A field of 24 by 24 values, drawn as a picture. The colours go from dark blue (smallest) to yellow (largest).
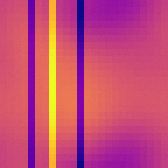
A few values lie far out on both sides of the bulk. Columns 5, 8 and 12 stand out from the rest. The middle right is the calmest part. The top middle is the ninth with the lowest average.
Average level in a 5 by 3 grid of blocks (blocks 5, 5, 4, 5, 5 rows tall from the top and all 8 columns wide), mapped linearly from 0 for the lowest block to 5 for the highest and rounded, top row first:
401
533
554
544
311
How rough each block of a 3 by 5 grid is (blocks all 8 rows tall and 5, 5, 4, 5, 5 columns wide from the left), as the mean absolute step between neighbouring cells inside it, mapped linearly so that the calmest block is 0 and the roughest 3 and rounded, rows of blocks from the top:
12300 / 12300 / 12300
